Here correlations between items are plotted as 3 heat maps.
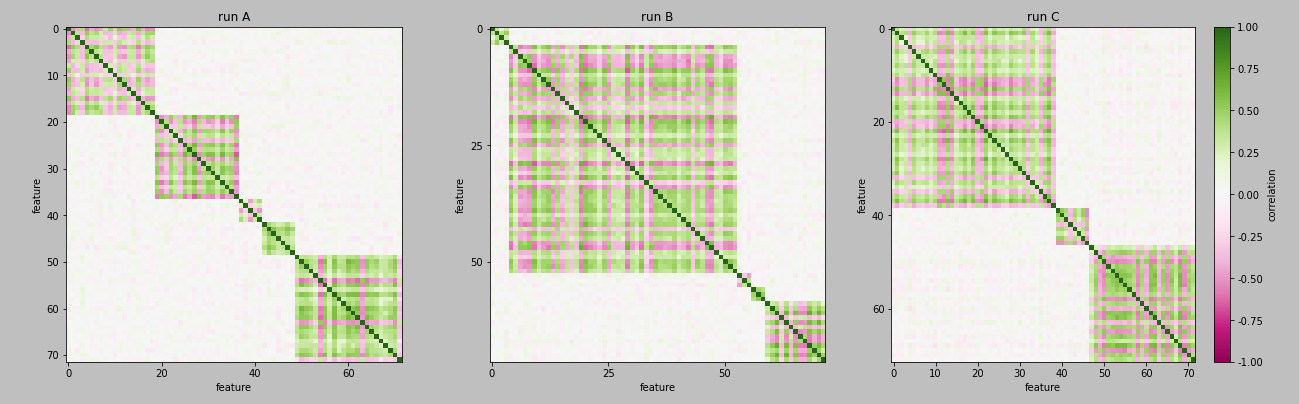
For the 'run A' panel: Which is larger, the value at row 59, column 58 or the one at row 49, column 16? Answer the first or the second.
the first
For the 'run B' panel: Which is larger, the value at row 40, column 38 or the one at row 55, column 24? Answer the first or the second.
the first
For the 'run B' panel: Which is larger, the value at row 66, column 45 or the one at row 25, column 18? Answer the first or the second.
the first
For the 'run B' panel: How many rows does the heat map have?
72
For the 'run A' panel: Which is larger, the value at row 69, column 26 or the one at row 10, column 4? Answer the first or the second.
the second
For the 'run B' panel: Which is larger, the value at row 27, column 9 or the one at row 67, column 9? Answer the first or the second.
the first
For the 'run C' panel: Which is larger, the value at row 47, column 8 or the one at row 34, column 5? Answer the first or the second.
the second
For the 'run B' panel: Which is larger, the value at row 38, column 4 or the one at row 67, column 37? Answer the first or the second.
the first
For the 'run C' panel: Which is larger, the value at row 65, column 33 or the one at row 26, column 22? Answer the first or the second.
the second
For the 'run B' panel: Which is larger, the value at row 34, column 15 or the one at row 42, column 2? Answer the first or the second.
the first
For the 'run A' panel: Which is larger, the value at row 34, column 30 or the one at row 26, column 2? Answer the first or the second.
the first
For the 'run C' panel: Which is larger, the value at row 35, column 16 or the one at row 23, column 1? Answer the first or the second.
the second
